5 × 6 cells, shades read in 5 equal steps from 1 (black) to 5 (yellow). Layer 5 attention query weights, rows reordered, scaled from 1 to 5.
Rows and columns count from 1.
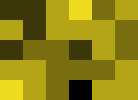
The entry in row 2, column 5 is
4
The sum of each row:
20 21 17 21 21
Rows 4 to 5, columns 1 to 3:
4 4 3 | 5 4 3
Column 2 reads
2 2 3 4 4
